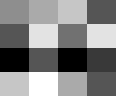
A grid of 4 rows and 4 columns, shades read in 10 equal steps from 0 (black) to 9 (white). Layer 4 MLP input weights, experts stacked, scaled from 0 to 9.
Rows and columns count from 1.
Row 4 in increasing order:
3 6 7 9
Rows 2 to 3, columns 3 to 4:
4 8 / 0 2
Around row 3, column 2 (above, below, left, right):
8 9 0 0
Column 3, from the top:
7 4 0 6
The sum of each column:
15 26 17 16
